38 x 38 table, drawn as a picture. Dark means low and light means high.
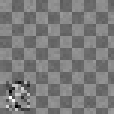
Mirror symmetry: none. Slope: none. Odd patch: rougher, in the bottom left. Roughest part: bottom left. Average level on the scale: 50%.
